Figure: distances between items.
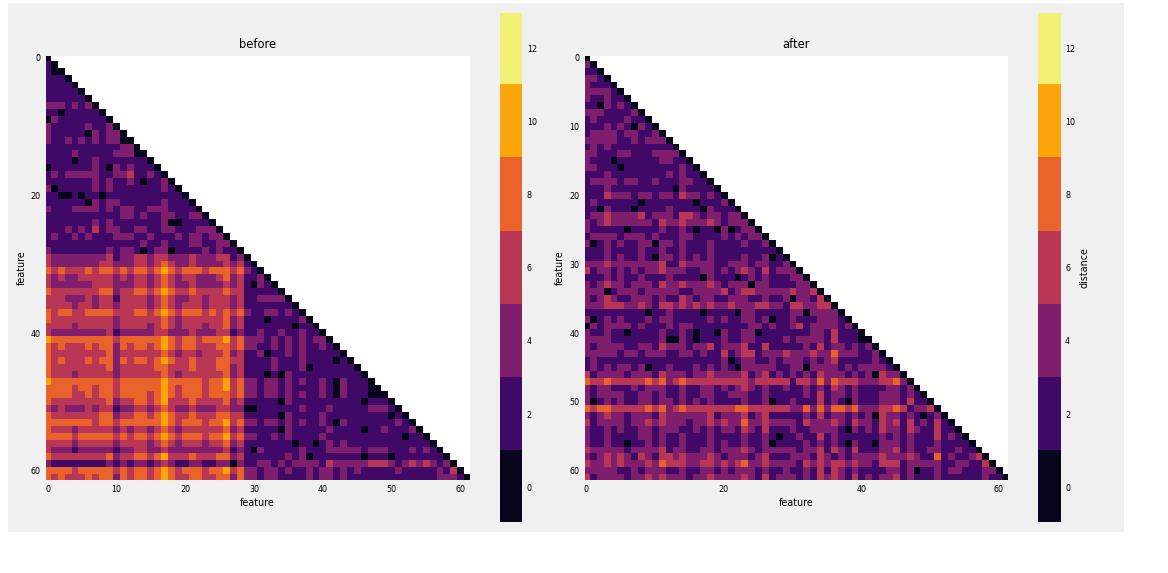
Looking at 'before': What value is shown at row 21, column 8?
2
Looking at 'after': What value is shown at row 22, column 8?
2
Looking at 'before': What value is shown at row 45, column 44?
2
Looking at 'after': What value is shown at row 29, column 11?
4
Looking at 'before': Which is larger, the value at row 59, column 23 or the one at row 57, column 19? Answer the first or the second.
the second
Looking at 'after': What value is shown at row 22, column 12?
4
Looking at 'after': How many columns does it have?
62
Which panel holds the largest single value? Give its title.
before
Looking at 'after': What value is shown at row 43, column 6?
4
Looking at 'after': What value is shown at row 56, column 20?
4
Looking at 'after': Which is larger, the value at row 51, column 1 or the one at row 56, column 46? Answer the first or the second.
the first
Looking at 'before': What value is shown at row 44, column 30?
2
